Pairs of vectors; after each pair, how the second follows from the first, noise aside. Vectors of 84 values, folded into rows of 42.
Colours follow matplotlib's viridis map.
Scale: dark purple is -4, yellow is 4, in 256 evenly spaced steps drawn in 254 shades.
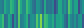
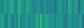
shrunk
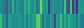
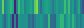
shuffled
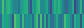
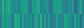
shrunk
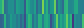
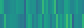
shrunk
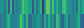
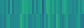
shrunk
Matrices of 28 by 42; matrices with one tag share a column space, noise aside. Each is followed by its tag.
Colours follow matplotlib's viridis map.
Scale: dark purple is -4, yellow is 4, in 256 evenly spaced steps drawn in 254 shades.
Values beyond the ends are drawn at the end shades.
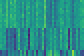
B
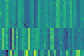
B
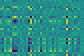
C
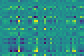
C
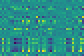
C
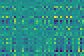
C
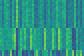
B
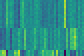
B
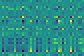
C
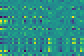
C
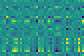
C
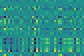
C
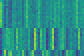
B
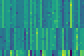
B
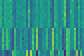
B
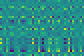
C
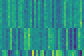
B
